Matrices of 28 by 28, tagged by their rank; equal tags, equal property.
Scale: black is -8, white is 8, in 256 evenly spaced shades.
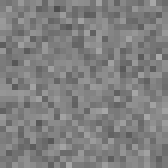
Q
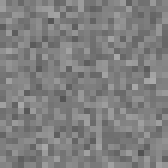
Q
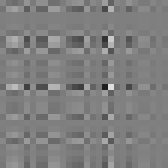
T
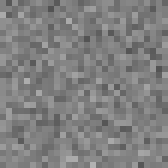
Q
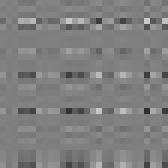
T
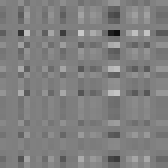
T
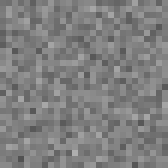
Q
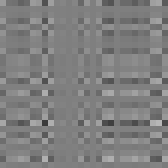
T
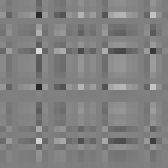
T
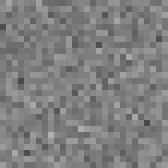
Q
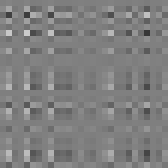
T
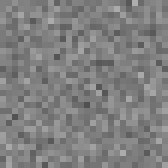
Q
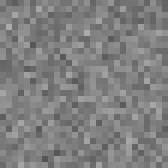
Q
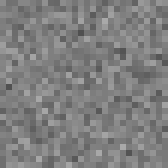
Q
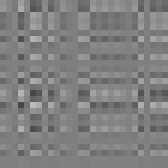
T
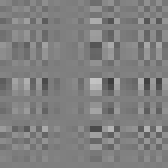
T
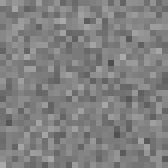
Q
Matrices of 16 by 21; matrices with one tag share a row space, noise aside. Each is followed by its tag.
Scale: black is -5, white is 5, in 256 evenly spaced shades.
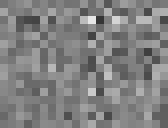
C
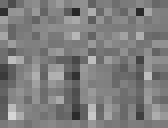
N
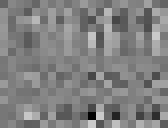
C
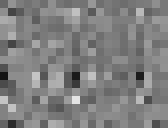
N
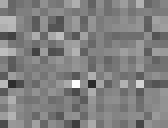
N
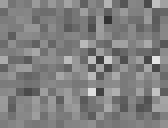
C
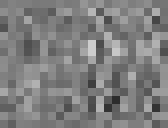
C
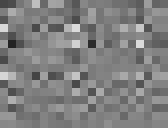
N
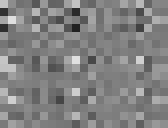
N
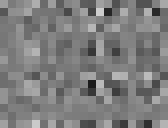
C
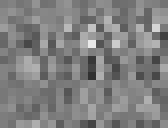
C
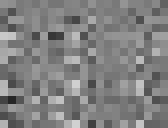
N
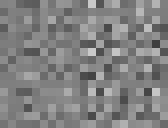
C
